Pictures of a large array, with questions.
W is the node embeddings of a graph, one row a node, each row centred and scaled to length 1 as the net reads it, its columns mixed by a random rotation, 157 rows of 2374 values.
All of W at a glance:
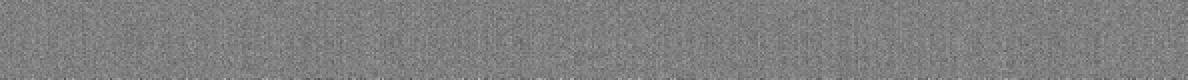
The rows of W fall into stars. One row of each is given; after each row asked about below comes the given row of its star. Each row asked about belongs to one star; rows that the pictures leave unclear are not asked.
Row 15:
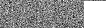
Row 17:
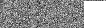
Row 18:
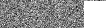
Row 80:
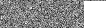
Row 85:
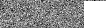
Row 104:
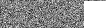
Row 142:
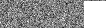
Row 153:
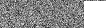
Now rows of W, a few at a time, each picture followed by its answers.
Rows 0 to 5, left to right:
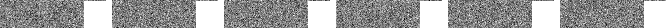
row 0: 15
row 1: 85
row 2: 142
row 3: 15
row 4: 104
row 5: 153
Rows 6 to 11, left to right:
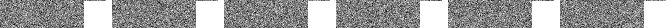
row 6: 153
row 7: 104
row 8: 18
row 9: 15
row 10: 85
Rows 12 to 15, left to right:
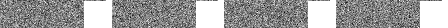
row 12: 104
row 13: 153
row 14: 142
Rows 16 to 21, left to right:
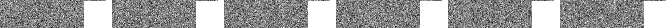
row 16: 17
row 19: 153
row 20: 104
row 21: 142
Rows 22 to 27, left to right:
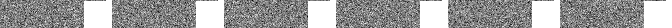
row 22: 104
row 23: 153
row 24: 80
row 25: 80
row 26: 104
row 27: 15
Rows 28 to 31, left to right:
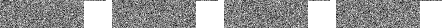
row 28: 15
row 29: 153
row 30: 142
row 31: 142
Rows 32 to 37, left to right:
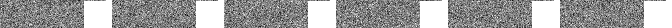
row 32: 85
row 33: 153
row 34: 15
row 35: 142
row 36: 17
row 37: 153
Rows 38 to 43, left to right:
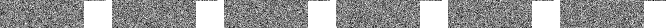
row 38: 104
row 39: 85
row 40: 85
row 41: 17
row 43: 15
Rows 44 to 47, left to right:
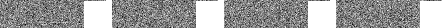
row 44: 142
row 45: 85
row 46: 15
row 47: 15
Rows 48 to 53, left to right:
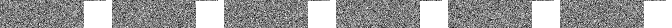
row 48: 104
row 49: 80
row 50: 142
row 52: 85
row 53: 153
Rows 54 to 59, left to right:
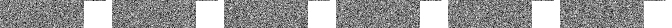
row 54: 15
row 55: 80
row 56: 18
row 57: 18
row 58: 80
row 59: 142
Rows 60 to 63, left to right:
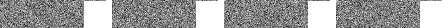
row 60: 153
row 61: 85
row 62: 15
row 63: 80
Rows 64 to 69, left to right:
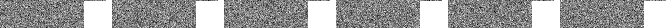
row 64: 104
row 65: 17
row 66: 104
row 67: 15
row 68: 142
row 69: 18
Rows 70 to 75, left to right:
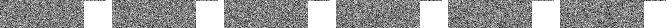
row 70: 85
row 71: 85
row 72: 17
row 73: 15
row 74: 17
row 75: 104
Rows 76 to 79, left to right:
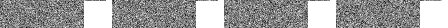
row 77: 153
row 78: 104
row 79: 153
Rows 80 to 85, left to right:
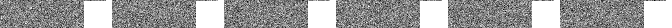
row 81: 17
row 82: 18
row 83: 104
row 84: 104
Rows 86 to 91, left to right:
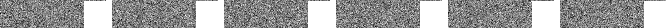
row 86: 17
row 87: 104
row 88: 85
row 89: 17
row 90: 17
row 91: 18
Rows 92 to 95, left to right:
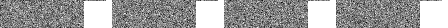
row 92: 80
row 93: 18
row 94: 18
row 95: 17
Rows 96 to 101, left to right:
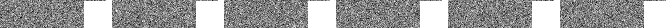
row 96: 18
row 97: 17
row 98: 142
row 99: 104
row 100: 15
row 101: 142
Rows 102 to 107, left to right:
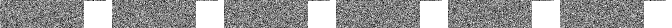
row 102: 15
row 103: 153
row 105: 104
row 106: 142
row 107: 85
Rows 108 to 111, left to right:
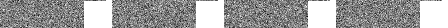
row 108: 17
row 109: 15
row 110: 104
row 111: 153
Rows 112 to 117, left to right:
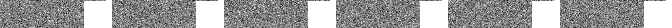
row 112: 17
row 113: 142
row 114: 142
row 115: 142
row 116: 80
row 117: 17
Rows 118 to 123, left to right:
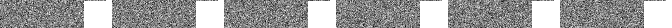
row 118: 153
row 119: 153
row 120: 104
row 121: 17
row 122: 80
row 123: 85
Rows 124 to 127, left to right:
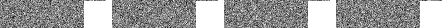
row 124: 18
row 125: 85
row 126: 80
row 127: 104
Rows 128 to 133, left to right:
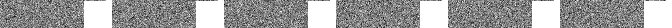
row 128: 18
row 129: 142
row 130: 85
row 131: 153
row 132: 17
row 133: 18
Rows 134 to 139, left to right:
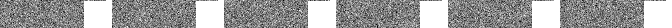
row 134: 85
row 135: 153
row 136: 17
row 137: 142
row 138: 17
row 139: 15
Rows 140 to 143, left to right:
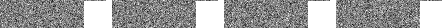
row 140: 153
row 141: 104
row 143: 15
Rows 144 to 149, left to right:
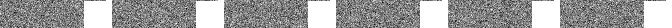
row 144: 153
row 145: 17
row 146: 142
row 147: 104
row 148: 80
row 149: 104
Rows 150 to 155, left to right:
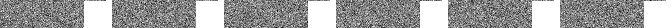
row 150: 80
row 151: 153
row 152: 17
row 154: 80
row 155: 142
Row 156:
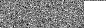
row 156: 17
